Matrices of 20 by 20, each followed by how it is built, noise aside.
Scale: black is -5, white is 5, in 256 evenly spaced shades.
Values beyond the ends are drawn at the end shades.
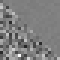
lower triangular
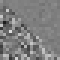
lower triangular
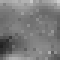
smooth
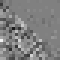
lower triangular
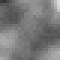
smooth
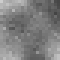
smooth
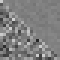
lower triangular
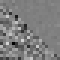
lower triangular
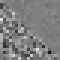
lower triangular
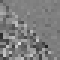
lower triangular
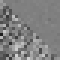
lower triangular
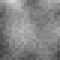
smooth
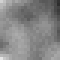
smooth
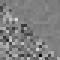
lower triangular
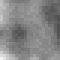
smooth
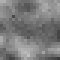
smooth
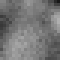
smooth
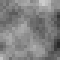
smooth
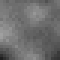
smooth
